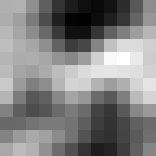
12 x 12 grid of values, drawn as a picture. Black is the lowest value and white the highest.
The ninth with the highest average is the middle right. The ninth with the lowest average is the top middle. Overall the values sit about 50% of the way up the scale. There are no lone odd cells.
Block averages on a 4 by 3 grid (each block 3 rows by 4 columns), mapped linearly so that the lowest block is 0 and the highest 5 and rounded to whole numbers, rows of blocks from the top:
302 | 435 | 333 | 321
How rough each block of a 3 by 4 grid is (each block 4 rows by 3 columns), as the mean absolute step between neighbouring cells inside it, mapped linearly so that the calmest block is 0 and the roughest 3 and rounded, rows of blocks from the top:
0 2 3 3 | 1 2 3 1 | 1 1 0 1
